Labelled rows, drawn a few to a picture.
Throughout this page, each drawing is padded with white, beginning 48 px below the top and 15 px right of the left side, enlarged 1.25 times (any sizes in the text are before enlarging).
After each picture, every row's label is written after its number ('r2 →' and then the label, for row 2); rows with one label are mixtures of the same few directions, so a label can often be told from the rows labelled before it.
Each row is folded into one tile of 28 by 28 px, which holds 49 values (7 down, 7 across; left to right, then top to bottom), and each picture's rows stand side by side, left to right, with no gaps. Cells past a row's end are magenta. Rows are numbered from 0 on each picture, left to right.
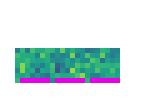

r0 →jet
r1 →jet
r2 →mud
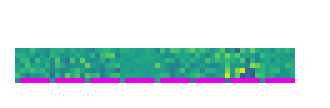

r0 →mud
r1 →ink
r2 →jet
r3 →mud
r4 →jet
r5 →mud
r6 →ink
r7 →ink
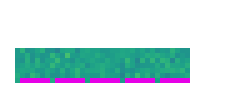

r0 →mud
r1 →mud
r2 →jet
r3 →ink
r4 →mud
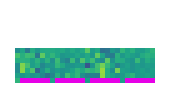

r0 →jet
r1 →ink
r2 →jet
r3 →mud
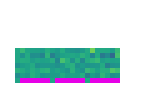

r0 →jet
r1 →ink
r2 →jet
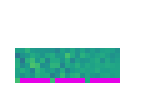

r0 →ink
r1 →mud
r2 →mud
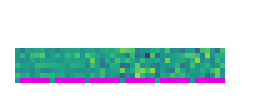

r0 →jet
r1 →jet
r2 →ink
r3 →jet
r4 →ink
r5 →mud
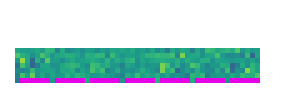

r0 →ink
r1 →jet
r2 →jet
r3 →ink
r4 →jet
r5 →jet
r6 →jet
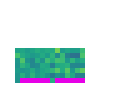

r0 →ink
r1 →jet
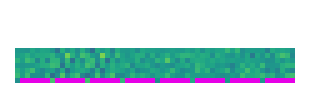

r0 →ink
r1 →mud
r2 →mud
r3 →mud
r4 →ink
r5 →jet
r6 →jet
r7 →jet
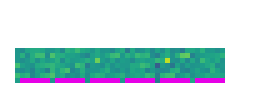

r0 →jet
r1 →ink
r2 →ink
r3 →jet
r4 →ink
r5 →ink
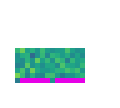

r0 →mud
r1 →mud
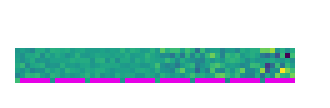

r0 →mud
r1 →mud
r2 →ink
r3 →mud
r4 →jet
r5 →jet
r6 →ink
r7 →jet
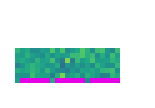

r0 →jet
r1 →mud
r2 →mud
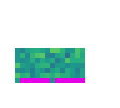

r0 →jet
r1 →mud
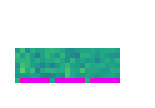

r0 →jet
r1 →jet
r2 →ink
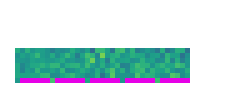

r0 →jet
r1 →mud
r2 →mud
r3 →jet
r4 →mud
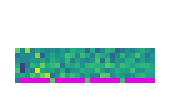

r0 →jet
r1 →mud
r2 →mud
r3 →mud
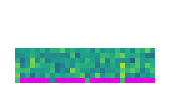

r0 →ink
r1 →jet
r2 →mud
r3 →ink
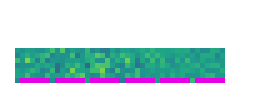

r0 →ink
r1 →jet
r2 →jet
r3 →ink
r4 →ink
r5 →mud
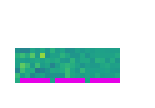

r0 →jet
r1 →jet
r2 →ink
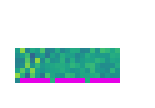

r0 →mud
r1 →mud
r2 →jet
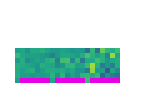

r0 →ink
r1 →ink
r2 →jet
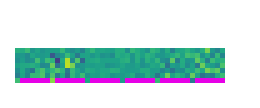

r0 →ink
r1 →ink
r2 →jet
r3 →mud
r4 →mud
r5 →mud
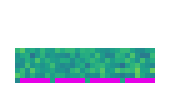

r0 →mud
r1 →jet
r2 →jet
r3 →jet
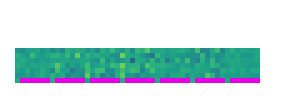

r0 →mud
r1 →jet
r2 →ink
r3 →ink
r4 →ink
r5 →mud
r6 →jet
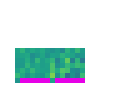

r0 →mud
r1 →ink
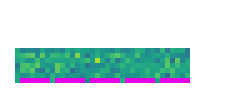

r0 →jet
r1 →jet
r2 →ink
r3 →mud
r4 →mud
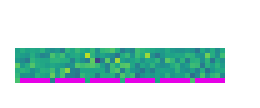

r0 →ink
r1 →ink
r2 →ink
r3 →jet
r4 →ink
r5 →mud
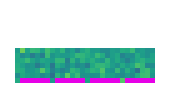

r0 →jet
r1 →ink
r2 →jet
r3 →ink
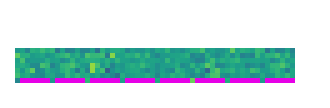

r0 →ink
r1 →jet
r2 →jet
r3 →jet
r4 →ink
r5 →ink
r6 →jet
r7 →jet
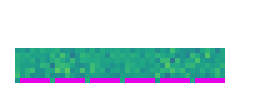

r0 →ink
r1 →jet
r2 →jet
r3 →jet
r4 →mud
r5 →mud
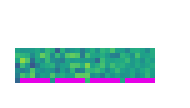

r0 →ink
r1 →jet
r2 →ink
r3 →mud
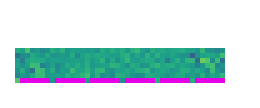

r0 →ink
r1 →jet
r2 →ink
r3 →mud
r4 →ink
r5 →ink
